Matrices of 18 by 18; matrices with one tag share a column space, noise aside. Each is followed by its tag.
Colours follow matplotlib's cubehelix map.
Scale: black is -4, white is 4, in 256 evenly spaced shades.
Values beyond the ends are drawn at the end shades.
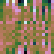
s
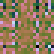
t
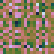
t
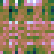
s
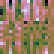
s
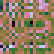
t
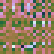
t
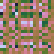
t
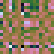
t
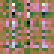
t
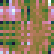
s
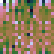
s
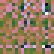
t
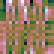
s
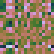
t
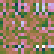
t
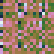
t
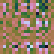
t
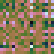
t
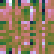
s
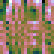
s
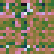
t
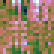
s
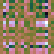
t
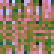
s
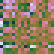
t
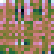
s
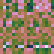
t
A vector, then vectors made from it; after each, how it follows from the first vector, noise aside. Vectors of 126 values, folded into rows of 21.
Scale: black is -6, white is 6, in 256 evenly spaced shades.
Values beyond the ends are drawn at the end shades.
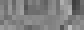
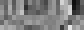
scaled up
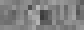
wrapped around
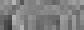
reversed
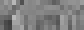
reversed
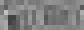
wrapped around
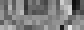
scaled up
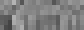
reversed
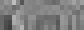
reversed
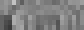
reversed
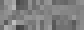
wrapped around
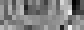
scaled up
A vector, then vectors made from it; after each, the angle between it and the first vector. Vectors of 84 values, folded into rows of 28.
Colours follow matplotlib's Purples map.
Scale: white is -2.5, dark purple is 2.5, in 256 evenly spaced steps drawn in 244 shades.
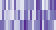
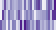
partly aligned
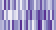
partly aligned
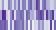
orthogonal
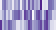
partly aligned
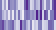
partly aligned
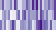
partly aligned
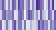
orthogonal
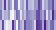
partly aligned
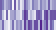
partly aligned
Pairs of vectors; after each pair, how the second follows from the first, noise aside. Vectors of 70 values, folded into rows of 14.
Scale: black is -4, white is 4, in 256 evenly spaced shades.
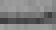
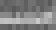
negated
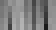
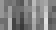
negated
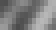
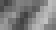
copied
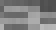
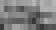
negated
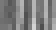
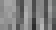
negated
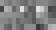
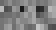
negated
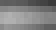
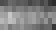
copied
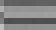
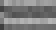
negated
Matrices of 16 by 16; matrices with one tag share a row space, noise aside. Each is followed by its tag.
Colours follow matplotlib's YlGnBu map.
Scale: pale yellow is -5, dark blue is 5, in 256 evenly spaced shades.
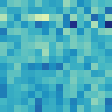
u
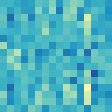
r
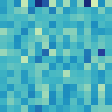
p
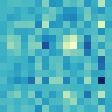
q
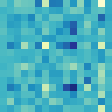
q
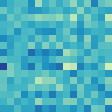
u
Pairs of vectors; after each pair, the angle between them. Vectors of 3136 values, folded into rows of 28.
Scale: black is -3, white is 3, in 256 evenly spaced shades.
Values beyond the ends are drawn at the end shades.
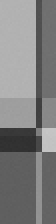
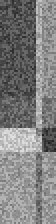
nearly opposite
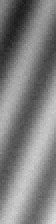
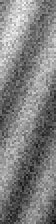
nearly opposite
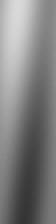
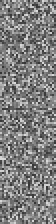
orthogonal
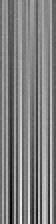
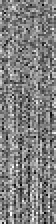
partly opposed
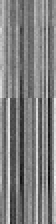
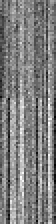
nearly opposite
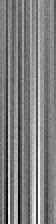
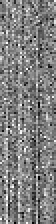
partly opposed
